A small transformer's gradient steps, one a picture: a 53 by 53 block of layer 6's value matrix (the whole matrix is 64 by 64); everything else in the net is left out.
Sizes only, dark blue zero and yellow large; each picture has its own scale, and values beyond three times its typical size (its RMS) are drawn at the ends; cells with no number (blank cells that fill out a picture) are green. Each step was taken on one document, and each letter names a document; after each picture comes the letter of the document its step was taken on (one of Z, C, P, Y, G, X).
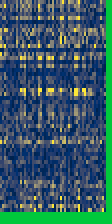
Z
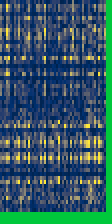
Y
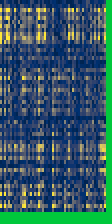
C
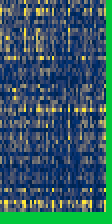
Z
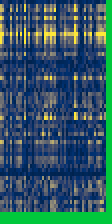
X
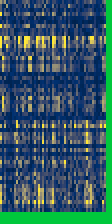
Z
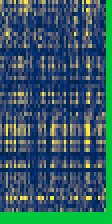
Y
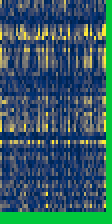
Z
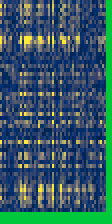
Z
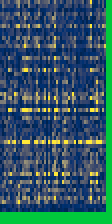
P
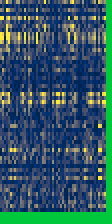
C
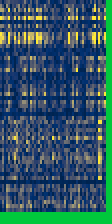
C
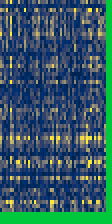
X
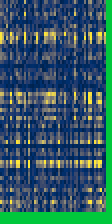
X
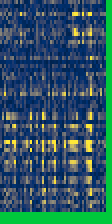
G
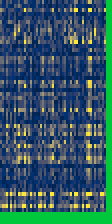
Y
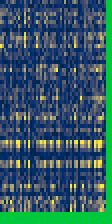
X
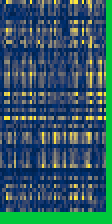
G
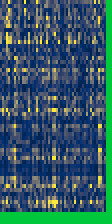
C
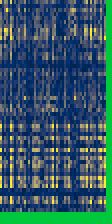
X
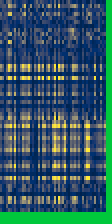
G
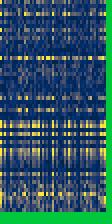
Z
